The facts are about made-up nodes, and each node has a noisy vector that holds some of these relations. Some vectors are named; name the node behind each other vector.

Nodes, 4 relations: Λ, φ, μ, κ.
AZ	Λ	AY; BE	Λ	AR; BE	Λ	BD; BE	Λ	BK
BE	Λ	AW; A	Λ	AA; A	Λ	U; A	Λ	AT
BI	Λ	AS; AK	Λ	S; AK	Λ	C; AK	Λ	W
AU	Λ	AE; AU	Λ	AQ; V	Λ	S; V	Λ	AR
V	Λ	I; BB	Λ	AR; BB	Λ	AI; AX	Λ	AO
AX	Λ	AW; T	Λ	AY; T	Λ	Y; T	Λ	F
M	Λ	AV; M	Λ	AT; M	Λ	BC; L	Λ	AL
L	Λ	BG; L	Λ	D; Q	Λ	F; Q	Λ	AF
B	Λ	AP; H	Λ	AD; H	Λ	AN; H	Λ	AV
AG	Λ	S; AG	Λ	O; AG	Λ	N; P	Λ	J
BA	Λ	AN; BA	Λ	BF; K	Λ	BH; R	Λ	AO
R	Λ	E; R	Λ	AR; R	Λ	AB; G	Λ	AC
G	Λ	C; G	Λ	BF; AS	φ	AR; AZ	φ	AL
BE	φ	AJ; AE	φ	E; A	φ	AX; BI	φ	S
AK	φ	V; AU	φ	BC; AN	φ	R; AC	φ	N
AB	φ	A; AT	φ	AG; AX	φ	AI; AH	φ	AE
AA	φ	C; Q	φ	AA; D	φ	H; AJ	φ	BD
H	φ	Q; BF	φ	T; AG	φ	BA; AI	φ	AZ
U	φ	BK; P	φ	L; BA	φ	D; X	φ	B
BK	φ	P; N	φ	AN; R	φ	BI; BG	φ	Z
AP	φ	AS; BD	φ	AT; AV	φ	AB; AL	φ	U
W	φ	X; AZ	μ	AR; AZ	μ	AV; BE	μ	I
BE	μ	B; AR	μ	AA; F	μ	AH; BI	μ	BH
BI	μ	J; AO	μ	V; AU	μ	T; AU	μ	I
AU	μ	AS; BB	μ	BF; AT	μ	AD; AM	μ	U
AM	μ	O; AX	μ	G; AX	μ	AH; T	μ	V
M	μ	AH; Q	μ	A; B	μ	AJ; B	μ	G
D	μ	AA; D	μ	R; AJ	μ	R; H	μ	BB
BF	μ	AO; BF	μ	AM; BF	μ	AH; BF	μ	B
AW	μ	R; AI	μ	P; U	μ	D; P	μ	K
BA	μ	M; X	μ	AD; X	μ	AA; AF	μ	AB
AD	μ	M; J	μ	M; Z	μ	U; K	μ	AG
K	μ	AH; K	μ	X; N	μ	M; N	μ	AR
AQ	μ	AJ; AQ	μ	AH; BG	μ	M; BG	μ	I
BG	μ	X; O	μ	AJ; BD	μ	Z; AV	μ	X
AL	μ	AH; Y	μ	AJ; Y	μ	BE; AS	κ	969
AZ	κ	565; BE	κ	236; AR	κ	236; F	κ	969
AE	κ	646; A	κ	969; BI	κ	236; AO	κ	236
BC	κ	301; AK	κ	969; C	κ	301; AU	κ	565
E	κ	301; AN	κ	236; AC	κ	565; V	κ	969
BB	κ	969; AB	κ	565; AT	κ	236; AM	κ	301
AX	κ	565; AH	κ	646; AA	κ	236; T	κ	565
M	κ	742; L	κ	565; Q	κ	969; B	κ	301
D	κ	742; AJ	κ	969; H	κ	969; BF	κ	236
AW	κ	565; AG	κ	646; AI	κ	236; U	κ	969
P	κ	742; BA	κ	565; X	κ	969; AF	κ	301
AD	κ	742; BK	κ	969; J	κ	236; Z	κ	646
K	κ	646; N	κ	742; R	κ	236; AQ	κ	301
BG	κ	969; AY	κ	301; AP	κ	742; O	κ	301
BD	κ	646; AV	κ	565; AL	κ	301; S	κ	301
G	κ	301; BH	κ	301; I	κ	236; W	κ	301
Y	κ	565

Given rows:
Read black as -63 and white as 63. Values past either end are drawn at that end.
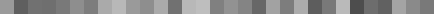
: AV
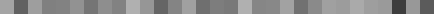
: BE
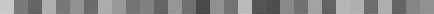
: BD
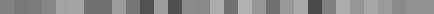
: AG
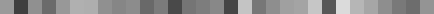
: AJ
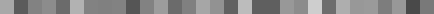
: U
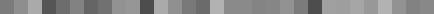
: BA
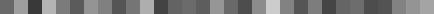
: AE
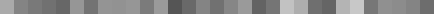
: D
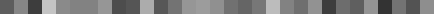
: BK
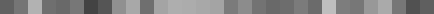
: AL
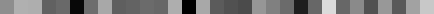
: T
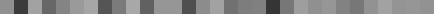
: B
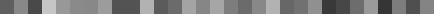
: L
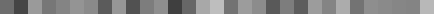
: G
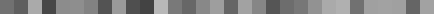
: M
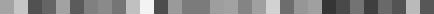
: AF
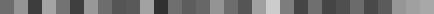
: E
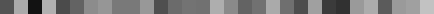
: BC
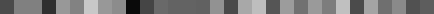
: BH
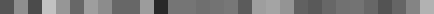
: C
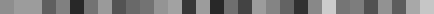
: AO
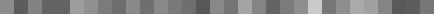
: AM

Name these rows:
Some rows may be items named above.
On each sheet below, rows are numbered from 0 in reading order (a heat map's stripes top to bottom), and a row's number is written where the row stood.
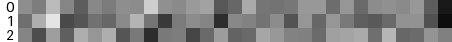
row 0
BG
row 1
BI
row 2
I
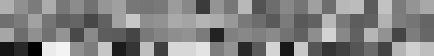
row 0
BD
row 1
AX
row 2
AS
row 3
A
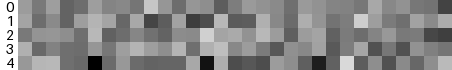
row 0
Y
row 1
AA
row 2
P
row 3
AV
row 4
T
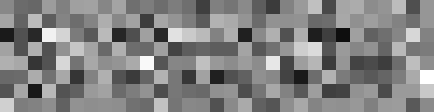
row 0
Z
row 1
AT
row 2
Q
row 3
R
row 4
AB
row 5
V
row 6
BC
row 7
AR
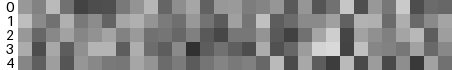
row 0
BF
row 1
BD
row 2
Z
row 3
R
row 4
H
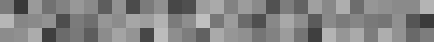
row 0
G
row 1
AZ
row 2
BA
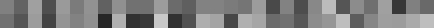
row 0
BB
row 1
AH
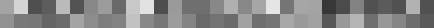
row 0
AF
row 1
AW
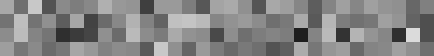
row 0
AT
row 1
AI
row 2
AU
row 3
X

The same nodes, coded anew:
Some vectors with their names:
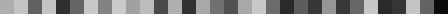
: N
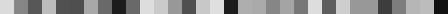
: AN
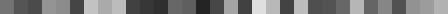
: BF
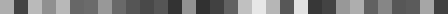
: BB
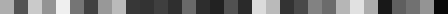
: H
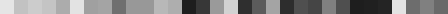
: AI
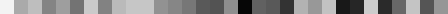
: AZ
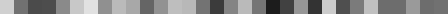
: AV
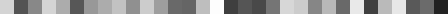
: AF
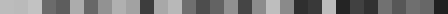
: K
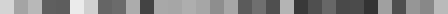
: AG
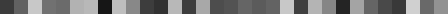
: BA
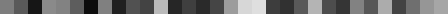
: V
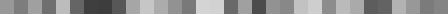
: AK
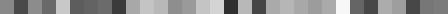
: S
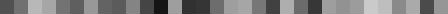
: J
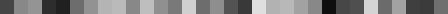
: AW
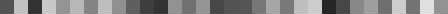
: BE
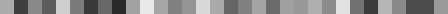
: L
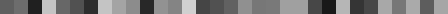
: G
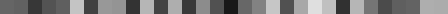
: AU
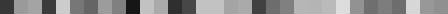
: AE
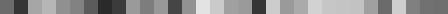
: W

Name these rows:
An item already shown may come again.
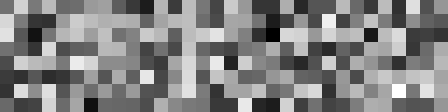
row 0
AH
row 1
AV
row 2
AB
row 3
B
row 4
AT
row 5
Z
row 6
AJ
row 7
I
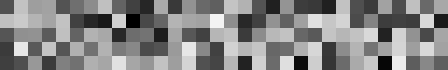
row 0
AH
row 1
Q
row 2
BI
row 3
AJ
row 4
D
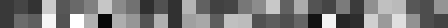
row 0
B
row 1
X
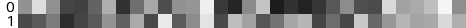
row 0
AA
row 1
Z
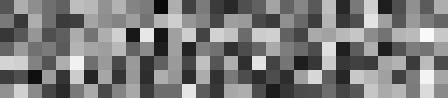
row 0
BG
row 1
AR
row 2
BD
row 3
BG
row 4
P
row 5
AS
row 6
AA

